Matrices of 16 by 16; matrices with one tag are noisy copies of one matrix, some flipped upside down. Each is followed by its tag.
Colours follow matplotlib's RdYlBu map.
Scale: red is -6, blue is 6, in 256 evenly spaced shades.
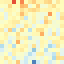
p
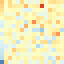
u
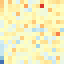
u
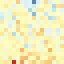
p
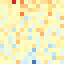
p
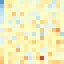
u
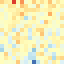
p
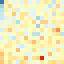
u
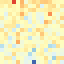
p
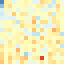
u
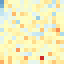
u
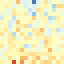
p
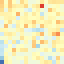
u
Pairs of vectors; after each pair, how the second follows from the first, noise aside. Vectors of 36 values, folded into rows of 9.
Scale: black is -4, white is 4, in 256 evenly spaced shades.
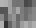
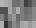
copied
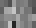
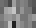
copied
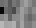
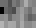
copied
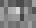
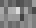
copied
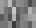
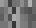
sign-scrambled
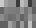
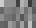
copied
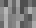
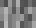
copied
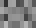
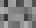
copied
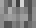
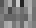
negated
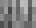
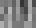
negated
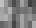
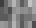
negated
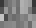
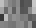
negated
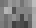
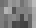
copied
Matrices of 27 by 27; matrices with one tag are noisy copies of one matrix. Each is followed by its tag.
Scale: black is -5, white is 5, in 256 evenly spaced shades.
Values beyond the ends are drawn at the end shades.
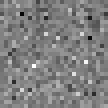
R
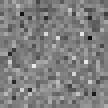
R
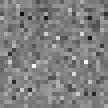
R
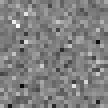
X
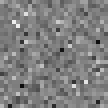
X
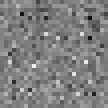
R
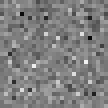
R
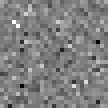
X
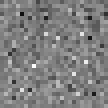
R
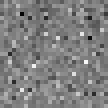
R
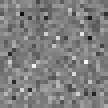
R
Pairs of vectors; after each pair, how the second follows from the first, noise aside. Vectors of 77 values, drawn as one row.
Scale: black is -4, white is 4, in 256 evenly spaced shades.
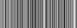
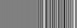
partly zeroed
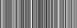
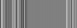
partly zeroed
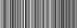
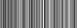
wrapped around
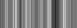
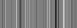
partly zeroed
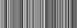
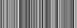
wrapped around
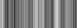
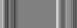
partly zeroed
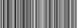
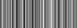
wrapped around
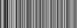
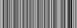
wrapped around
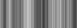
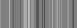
partly zeroed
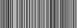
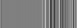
partly zeroed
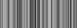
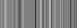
partly zeroed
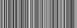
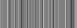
partly zeroed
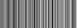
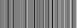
partly zeroed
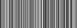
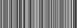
wrapped around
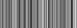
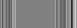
partly zeroed
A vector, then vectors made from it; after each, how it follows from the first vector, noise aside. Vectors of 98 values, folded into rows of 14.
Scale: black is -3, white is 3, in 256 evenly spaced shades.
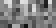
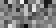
sign-scrambled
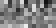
sign-scrambled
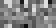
sign-scrambled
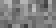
shrunk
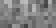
shrunk
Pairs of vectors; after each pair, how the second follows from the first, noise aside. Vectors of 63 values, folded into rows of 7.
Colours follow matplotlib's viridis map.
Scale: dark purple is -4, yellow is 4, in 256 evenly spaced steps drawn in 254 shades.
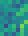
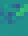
partly zeroed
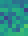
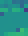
partly zeroed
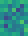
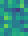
sign-scrambled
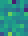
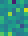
sign-scrambled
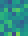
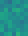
shrunk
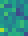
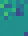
partly zeroed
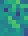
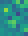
sign-scrambled
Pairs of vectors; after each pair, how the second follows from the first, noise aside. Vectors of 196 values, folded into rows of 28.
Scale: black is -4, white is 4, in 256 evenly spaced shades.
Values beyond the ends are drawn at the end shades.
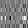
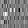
wrapped around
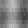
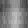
wrapped around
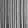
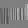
partly zeroed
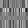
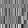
wrapped around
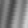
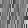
sign-scrambled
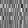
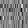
negated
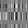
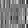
wrapped around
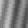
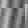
wrapped around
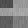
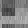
wrapped around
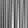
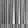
wrapped around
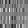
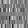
sign-scrambled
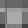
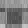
negated
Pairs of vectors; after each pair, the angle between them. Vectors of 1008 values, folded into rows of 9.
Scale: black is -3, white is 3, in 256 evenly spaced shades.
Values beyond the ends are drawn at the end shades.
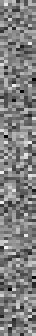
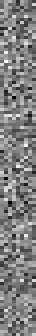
partly aligned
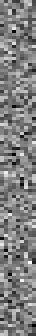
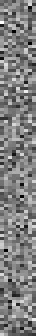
partly aligned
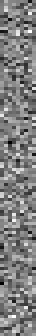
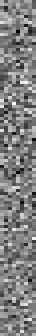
partly opposed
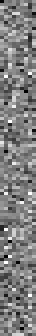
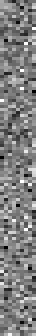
orthogonal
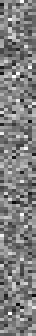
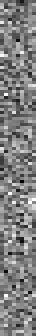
partly opposed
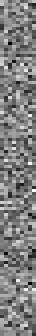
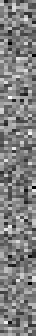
partly aligned
